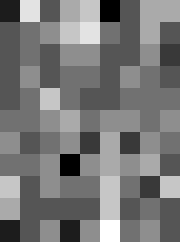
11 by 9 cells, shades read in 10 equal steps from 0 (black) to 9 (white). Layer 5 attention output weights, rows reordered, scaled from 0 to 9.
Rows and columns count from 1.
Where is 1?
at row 1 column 1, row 11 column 1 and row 11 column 4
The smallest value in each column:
1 3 3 0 2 0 2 2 2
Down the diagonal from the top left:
1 4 3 4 3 5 2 6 7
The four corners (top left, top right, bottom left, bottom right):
1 6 1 3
